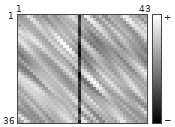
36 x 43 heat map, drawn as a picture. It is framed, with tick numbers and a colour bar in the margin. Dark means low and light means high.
On average the colour sits 70% of the way up the scale. The values are skewed, with a long tail toward low values. Column 21 differs from the columns beside it.
